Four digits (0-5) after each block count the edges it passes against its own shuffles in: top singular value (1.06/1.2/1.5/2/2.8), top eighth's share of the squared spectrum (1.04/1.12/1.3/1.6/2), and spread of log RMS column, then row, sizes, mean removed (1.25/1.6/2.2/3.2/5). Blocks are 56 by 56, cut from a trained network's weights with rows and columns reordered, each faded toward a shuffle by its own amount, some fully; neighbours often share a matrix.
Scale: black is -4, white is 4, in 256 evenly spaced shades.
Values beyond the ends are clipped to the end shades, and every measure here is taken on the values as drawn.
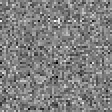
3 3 1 2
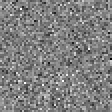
0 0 0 0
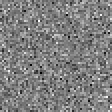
0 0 0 0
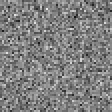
0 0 0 0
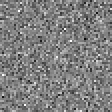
1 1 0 0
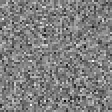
2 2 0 0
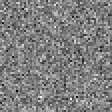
1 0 0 0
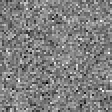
0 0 0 0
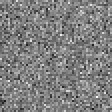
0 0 0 0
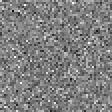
0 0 0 0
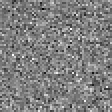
2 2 0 0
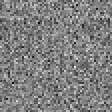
3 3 1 1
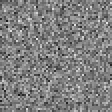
2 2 0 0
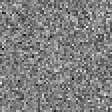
2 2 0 1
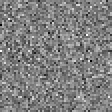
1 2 0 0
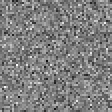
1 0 0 0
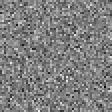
0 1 0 0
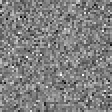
1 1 0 0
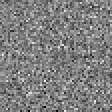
0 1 0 0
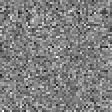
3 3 0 2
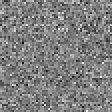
3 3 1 2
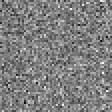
2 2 1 0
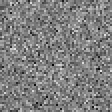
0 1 0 0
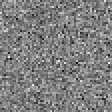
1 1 0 0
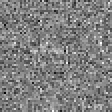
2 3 1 2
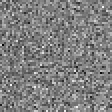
2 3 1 2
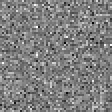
2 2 0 1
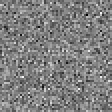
2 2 1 1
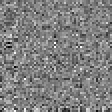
3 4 2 2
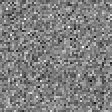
2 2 1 1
